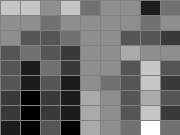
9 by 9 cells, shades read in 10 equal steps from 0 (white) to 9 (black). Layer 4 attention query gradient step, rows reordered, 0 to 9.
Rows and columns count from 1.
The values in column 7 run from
3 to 6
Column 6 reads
4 4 4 4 4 5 4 4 4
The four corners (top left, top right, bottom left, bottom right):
2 5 8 5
